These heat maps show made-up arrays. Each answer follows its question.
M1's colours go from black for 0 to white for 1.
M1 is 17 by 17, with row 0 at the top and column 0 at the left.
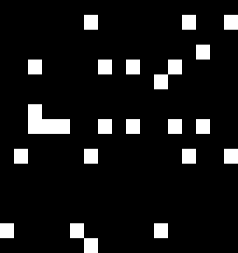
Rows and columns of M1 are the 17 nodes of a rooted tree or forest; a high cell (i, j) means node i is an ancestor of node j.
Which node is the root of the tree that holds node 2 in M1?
8
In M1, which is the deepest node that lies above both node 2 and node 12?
4
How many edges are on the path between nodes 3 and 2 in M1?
4
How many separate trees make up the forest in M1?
3
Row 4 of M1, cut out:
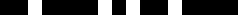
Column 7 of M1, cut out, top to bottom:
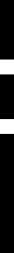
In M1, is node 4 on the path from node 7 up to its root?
yes
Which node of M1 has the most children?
4
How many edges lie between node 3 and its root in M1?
1
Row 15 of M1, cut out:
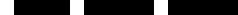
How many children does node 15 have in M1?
2
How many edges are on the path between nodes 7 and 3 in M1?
3
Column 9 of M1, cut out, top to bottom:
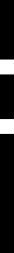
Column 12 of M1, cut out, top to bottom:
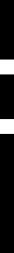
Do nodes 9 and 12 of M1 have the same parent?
yes
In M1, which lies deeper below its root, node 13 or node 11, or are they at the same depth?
the same depth
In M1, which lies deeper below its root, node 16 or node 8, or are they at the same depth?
node 16
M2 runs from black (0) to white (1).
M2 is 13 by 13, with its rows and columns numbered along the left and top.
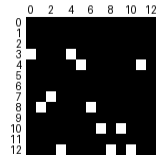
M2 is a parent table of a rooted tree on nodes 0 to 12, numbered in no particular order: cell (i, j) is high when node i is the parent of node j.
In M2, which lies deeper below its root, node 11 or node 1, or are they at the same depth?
node 11
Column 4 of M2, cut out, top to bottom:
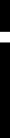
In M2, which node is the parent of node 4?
3
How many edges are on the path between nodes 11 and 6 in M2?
5
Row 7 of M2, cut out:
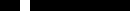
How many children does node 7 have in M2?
1
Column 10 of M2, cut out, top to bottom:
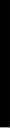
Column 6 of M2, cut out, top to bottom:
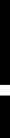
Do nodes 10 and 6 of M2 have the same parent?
no
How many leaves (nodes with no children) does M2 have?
7
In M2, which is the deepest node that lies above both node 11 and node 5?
4
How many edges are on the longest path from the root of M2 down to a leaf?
3
